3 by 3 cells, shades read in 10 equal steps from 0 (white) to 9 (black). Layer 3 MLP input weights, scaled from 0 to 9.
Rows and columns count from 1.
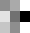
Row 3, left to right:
2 4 0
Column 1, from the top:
4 1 2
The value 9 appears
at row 2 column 3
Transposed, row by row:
4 1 2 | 3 5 4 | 0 9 0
